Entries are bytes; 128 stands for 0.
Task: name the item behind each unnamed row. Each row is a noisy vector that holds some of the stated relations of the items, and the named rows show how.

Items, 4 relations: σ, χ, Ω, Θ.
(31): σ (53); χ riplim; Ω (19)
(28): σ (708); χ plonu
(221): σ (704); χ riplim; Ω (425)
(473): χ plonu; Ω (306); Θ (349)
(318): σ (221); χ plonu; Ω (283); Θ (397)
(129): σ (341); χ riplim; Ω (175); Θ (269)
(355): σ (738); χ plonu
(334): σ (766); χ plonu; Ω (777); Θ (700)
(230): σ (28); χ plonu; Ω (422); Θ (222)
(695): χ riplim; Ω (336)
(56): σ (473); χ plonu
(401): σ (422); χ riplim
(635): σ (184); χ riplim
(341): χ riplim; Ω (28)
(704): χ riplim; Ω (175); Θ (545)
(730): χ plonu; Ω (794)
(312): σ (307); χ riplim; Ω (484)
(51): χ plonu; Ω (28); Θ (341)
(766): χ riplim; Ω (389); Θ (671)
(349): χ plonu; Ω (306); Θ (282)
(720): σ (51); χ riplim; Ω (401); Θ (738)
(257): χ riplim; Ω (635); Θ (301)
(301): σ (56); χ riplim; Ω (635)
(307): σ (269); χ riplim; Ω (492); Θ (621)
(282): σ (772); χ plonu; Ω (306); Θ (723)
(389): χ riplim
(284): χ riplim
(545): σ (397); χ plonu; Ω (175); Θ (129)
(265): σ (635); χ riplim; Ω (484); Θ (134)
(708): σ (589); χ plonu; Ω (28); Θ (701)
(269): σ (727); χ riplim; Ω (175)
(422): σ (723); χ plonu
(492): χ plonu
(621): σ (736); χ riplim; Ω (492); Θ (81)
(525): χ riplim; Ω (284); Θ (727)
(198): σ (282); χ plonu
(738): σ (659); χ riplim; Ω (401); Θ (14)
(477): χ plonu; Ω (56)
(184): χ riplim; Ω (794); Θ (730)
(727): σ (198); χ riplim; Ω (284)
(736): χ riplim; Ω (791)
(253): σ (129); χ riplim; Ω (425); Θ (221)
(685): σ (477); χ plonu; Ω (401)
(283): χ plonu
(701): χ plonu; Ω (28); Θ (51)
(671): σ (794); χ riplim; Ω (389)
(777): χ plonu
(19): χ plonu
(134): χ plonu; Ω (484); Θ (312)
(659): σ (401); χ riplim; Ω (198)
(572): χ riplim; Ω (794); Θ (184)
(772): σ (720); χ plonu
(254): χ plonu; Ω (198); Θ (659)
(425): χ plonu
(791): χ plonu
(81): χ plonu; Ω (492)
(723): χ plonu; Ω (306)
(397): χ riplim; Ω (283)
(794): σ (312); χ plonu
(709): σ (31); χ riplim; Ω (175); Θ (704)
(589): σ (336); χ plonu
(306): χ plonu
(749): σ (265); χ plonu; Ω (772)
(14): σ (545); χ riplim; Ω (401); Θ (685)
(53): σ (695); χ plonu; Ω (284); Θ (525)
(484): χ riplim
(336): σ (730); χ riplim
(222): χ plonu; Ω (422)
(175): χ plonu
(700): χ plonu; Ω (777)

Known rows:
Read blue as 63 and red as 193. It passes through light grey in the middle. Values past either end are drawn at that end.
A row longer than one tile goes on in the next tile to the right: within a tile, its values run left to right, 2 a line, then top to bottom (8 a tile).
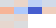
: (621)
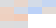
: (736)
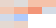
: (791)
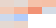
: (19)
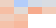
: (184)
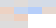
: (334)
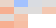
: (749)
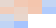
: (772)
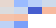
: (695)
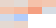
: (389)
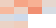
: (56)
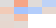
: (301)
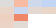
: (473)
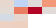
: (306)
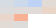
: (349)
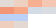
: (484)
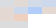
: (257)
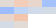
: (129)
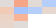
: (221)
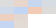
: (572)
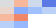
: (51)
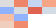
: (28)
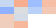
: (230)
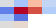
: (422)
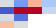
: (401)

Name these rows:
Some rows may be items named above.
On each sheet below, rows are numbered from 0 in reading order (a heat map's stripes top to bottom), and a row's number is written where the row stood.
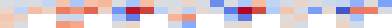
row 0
(685)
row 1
(635)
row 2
(355)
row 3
(720)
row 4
(422)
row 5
(134)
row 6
(738)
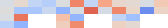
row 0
(282)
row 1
(28)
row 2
(492)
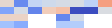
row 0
(709)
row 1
(307)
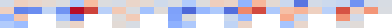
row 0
(727)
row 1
(355)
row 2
(525)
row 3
(269)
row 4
(175)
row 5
(545)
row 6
(14)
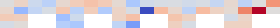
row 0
(701)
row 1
(198)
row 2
(53)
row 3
(685)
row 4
(306)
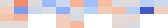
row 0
(341)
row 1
(230)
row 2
(81)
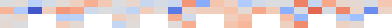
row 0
(621)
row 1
(484)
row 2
(572)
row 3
(730)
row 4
(184)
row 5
(28)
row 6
(492)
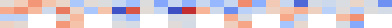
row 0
(284)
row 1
(265)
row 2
(659)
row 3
(723)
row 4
(708)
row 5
(545)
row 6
(720)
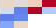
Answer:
(794)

